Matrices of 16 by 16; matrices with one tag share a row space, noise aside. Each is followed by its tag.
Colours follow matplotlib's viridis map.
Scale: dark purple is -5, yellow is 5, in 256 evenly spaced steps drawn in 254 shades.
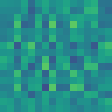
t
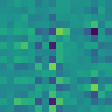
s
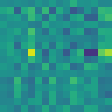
t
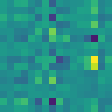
s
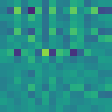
t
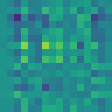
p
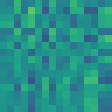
t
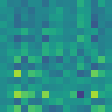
p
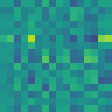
t
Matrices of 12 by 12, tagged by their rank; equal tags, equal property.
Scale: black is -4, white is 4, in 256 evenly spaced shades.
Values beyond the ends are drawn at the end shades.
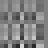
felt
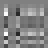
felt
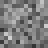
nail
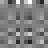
felt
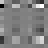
felt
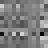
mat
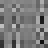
mat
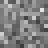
nail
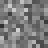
nail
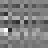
mat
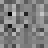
mat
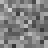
nail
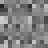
mat
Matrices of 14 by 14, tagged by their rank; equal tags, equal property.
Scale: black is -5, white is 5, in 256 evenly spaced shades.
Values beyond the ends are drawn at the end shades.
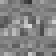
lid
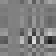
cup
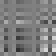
cup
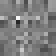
lid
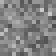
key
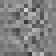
lid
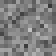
key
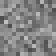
key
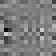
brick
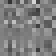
lid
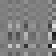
cup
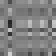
cup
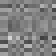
brick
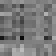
brick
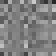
brick
